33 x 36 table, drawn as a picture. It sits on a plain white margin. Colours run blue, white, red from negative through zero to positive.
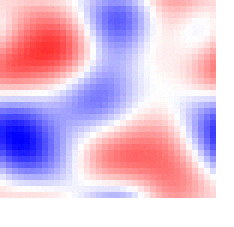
Ninth with the lowest average: bottom left. Odd rows or columns: none. Ninth with the highest average: top left. Lone odd cells: none.
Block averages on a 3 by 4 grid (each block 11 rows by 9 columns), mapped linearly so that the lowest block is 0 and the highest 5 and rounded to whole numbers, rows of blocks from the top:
5 3 1 3 | 2 1 2 2 | 0 2 4 3
